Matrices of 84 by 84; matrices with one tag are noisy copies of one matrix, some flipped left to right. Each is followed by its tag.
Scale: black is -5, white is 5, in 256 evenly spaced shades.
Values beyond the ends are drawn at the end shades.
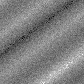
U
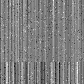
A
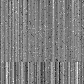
A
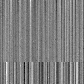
A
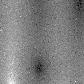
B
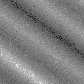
U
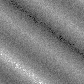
U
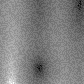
B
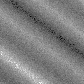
U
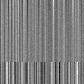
A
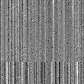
A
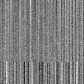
A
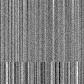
A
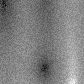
B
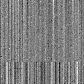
A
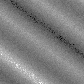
U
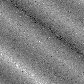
U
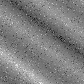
U
